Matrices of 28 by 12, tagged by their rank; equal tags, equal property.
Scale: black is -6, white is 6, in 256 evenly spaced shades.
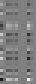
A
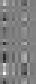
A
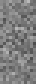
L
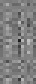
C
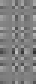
A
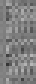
C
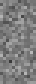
L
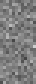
L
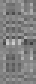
C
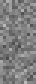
L
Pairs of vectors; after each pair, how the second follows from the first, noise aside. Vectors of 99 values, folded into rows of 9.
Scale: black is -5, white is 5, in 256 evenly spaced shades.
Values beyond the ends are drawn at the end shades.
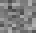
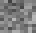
wrapped around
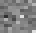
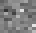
wrapped around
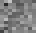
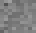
shrunk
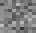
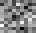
scaled up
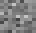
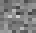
reversed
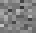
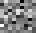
scaled up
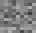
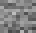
wrapped around
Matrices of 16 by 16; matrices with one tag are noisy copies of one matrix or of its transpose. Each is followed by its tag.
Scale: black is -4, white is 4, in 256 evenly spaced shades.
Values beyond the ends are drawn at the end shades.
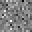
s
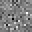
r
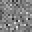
r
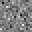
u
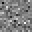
u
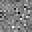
r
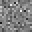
s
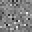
r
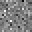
s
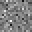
s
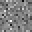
s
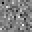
u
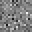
r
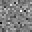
s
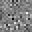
r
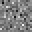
u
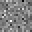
s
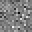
r
